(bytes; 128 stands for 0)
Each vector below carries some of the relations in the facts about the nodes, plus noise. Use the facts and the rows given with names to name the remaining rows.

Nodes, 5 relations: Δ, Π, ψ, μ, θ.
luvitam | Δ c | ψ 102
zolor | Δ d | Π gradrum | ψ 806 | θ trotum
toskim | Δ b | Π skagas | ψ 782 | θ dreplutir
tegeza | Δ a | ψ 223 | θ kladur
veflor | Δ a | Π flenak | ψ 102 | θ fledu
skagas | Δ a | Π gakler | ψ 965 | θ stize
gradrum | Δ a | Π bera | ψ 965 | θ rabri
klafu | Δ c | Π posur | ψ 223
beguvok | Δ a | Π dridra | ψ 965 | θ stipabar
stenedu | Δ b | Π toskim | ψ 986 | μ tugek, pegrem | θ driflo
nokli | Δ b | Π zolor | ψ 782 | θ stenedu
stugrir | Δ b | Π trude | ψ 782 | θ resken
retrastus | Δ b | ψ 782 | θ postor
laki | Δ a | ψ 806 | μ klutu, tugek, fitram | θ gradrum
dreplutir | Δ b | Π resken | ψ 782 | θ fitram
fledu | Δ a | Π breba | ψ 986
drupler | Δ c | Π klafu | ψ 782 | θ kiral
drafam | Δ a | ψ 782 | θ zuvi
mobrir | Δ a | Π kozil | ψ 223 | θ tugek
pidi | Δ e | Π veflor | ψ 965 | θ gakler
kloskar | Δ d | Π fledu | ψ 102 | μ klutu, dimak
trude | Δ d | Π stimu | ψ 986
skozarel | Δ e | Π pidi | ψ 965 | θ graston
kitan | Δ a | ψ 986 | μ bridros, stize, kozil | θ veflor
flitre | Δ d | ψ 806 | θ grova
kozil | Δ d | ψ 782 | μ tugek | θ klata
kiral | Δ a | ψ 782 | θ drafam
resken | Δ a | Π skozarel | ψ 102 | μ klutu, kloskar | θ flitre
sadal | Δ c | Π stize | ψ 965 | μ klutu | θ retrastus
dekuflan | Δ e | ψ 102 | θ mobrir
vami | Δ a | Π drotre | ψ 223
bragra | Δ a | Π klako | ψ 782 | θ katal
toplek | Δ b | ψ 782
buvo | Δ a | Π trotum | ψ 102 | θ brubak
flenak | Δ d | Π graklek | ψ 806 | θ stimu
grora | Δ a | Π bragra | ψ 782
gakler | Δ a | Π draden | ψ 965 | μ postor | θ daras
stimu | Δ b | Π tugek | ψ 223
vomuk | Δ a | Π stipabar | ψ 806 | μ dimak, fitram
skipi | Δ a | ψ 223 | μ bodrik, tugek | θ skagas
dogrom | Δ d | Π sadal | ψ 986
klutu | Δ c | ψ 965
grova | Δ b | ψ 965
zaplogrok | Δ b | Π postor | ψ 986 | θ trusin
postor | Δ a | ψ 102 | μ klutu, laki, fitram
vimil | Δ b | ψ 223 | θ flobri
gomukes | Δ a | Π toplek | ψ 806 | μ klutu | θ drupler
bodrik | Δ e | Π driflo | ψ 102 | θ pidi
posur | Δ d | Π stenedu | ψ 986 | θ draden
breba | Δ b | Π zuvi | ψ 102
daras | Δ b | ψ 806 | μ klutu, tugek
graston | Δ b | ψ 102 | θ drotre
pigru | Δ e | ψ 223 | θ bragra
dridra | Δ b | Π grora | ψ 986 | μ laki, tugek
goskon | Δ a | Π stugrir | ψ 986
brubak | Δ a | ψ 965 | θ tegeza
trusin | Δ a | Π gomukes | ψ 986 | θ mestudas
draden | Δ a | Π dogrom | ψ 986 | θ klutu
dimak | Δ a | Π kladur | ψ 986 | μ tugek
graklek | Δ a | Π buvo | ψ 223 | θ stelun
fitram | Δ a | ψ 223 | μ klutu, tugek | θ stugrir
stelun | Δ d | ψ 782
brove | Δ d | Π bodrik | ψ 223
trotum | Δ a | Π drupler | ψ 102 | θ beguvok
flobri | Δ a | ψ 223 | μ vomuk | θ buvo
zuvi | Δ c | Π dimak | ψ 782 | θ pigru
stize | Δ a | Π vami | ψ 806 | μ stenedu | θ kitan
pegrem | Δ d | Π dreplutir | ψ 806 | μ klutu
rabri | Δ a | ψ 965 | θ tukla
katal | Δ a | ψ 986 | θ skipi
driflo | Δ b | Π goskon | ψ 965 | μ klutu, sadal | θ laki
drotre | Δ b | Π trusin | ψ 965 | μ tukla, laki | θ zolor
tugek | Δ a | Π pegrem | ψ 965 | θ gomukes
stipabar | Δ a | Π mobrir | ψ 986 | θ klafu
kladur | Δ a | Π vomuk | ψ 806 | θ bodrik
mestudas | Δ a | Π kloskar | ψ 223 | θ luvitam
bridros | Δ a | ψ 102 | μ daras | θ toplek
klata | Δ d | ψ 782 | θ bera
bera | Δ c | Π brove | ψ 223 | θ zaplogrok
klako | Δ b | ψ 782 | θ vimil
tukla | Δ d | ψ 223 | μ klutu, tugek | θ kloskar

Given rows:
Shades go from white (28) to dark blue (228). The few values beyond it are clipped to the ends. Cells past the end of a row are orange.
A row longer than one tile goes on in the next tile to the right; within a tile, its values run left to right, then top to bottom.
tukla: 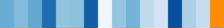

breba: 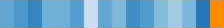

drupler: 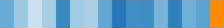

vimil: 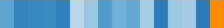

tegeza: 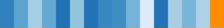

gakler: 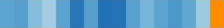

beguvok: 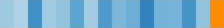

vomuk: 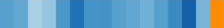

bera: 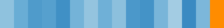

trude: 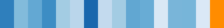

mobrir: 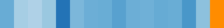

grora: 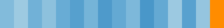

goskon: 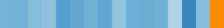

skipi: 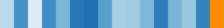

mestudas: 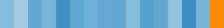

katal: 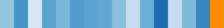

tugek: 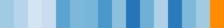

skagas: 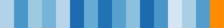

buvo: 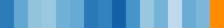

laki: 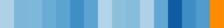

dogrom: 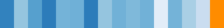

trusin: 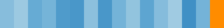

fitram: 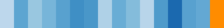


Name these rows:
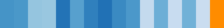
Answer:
kladur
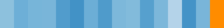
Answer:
fledu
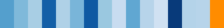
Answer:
kozil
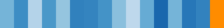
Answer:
kitan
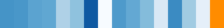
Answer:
pegrem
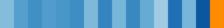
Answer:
stenedu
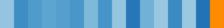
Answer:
dridra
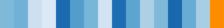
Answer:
gomukes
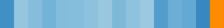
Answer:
dekuflan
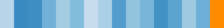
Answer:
klutu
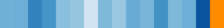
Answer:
graston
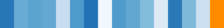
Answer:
kloskar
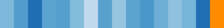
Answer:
zaplogrok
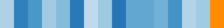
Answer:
sadal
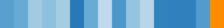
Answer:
postor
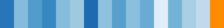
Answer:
posur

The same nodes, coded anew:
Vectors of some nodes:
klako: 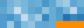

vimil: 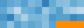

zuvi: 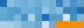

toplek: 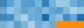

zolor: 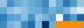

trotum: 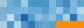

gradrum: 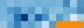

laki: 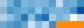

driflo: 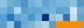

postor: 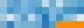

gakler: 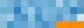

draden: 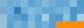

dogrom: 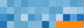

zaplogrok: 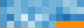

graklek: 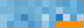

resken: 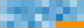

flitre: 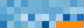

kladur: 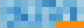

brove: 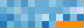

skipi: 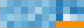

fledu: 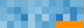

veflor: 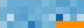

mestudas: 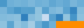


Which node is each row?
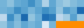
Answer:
gomukes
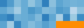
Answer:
nokli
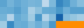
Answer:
kitan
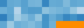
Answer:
breba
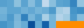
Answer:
pigru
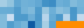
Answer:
buvo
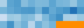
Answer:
fitram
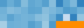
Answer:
klafu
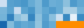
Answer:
tukla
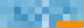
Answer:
goskon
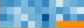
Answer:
drotre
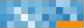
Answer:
dridra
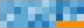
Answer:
skagas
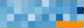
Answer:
bragra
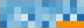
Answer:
kozil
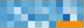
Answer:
stenedu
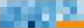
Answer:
bodrik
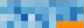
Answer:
vomuk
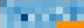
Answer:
mobrir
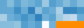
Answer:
tugek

